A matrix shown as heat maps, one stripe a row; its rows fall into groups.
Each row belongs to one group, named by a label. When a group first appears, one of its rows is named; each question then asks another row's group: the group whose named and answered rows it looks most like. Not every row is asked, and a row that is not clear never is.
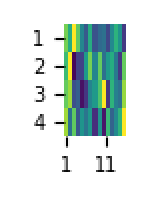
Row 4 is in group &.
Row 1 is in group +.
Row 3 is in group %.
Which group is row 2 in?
%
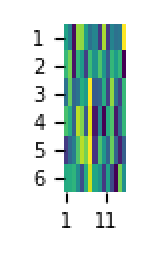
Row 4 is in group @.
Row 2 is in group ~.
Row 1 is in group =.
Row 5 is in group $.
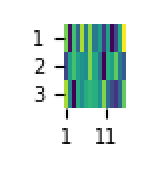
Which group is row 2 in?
+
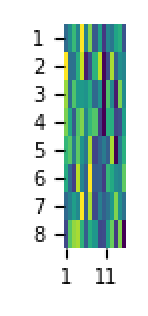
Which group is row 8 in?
+
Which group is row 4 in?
@
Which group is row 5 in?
@
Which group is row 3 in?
&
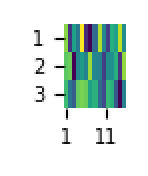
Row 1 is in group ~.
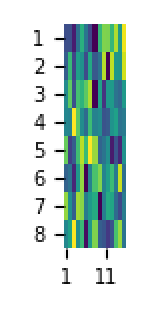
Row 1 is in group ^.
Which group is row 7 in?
@
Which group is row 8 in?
+
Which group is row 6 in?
~
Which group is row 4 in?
+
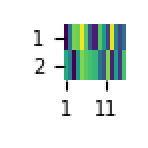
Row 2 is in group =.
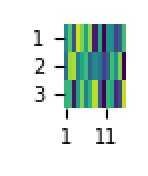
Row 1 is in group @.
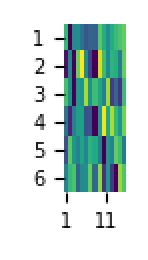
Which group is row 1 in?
^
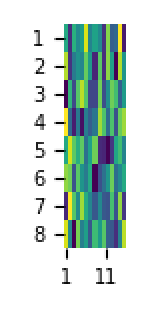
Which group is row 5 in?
+
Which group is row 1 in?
&
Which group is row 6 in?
@
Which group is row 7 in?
+
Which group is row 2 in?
&
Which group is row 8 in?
=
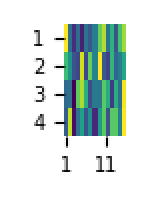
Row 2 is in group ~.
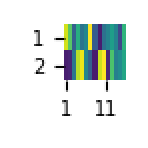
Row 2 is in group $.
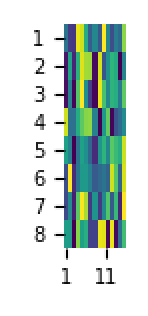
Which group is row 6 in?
%
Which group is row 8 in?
$
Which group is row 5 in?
^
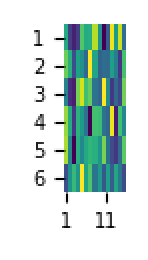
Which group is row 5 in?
=
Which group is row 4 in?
~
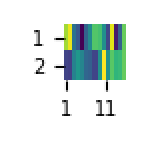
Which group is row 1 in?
%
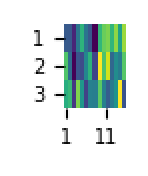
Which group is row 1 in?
^
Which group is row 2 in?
^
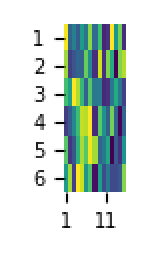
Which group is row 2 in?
&
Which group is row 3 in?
+
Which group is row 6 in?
@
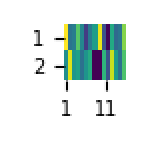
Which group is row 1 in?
~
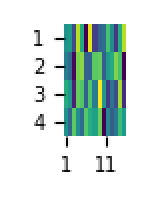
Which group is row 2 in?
~
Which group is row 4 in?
&
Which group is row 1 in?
@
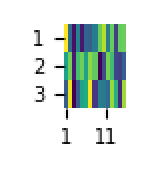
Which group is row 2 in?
@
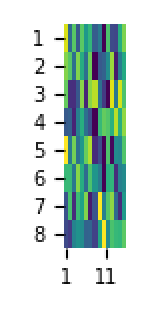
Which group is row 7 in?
$
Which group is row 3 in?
~
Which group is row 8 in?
^
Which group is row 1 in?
&
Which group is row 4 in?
^
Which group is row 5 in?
&
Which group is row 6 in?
@
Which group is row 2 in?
@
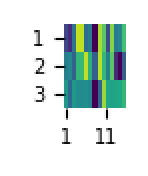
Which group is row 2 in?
$
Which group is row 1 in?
$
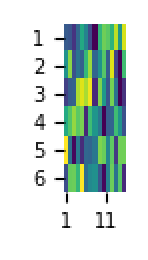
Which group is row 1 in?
^
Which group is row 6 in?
+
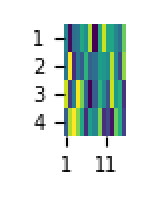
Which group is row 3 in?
~
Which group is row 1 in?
^
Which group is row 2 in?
%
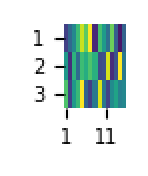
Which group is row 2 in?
&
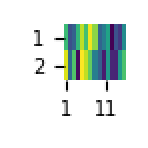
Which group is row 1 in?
=
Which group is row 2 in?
&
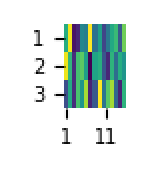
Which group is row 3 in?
$
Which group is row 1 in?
%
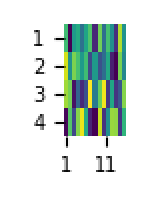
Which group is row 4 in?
$
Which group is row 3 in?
%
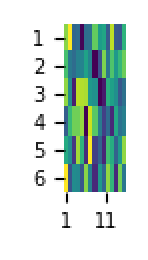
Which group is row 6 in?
&
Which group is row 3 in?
@
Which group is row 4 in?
+
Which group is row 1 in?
%
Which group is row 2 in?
^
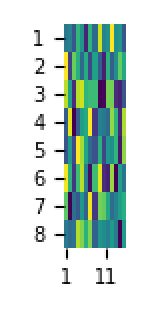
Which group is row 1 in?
~
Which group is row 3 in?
@
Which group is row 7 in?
^
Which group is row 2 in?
&
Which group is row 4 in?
%
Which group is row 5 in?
$
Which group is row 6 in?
~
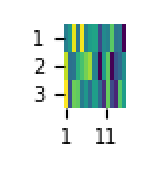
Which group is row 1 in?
+
